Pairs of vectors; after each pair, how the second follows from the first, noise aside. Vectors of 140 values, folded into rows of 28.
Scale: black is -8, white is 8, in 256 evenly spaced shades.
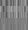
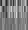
scaled up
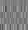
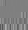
partly zeroed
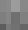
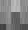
scaled up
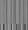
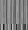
scaled up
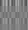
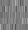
shuffled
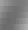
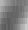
scaled up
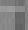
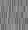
shuffled
